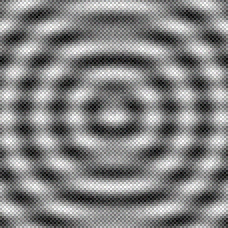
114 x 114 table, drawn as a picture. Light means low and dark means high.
Slope: none. Average level on the scale: 50%. Seam: none. Rings: centred on the centre. Stripes: horizontal, repeating 10 times.
